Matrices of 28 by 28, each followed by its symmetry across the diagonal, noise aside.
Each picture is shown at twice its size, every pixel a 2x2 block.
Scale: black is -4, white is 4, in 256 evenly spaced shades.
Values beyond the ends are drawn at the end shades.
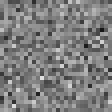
neither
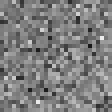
symmetric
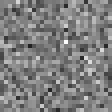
neither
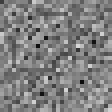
symmetric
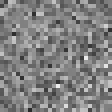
symmetric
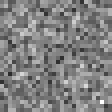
symmetric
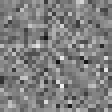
antisymmetric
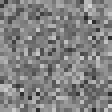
symmetric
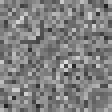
symmetric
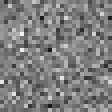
neither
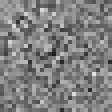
symmetric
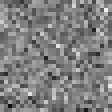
antisymmetric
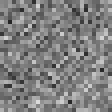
symmetric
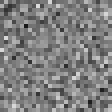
symmetric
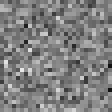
neither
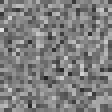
neither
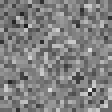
symmetric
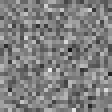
antisymmetric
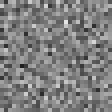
antisymmetric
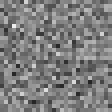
neither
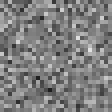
antisymmetric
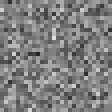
antisymmetric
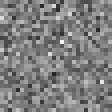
neither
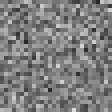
neither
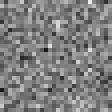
antisymmetric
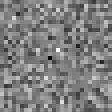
antisymmetric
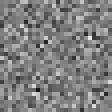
antisymmetric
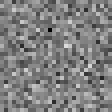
neither
